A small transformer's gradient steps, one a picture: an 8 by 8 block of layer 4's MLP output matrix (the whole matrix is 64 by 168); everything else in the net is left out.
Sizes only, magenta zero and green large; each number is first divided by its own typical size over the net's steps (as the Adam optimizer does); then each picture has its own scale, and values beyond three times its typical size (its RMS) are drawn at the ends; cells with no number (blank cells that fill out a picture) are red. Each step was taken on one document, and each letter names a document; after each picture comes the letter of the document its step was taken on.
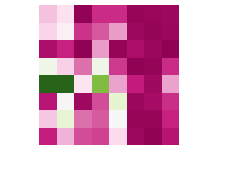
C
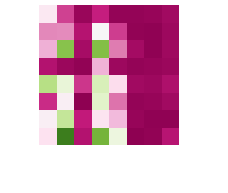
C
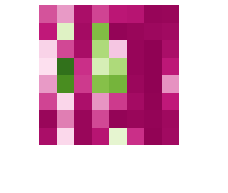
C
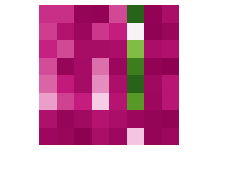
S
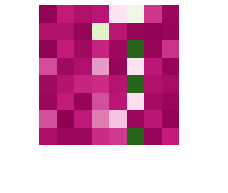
S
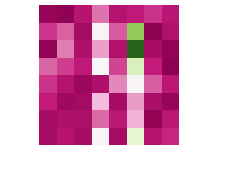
S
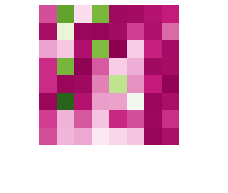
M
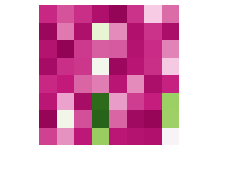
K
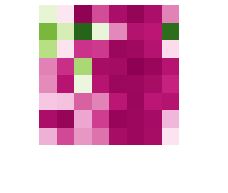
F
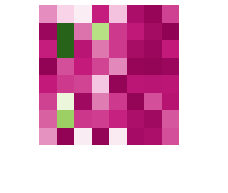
M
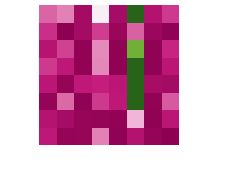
S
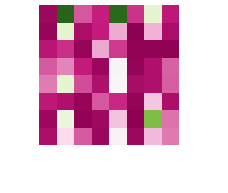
M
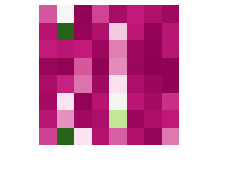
M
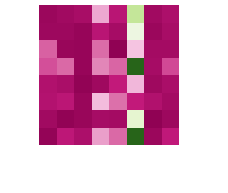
S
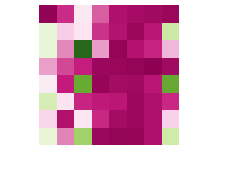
F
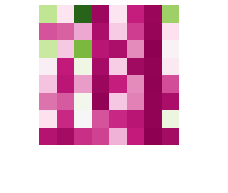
F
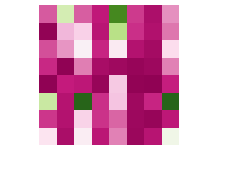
F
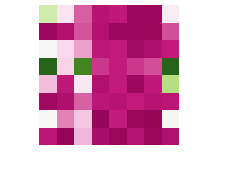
F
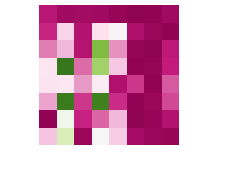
C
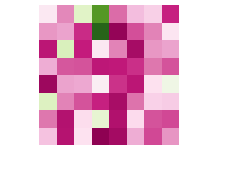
K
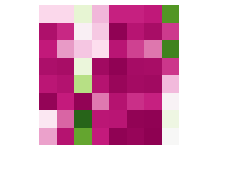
F
